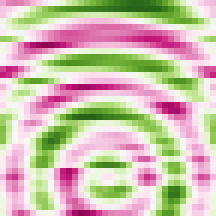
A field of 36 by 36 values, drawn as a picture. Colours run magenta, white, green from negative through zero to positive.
There is no overall slope. The grain runs across in streaks. Rings spread out from the bottom middle. The top middle is the ninth with the highest average.
